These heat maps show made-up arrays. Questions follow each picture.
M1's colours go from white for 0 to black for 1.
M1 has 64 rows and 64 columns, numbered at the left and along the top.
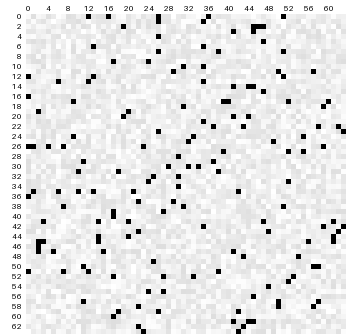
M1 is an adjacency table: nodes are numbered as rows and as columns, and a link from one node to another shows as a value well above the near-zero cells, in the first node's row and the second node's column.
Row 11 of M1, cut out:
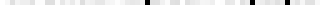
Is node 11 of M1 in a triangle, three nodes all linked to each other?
yes
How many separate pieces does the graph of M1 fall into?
6
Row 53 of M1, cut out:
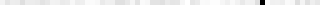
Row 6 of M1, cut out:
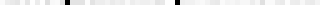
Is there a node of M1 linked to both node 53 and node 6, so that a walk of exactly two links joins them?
no
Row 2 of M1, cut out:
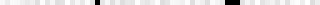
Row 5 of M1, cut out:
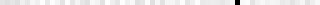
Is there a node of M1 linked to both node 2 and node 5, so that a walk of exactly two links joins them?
yes
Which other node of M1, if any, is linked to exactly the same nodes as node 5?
node 15
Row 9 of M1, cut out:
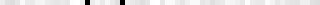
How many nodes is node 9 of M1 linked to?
2
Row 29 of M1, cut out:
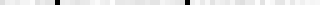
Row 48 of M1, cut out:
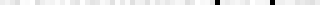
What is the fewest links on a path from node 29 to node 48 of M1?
4
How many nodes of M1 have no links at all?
1
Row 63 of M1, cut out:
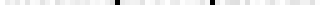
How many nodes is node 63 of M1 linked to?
2
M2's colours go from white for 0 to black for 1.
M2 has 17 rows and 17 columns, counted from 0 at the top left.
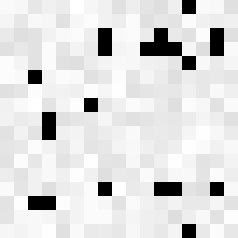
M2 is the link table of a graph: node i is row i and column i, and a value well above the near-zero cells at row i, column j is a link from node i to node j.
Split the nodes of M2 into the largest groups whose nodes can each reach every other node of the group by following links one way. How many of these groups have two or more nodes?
0
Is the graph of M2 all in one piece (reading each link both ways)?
no
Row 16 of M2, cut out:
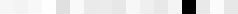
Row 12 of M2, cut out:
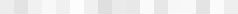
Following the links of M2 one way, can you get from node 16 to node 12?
yes
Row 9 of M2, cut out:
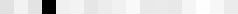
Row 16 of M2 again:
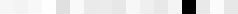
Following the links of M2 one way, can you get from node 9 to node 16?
no
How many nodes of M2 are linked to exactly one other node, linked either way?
8
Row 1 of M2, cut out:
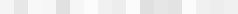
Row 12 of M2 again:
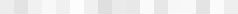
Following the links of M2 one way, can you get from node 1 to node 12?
no
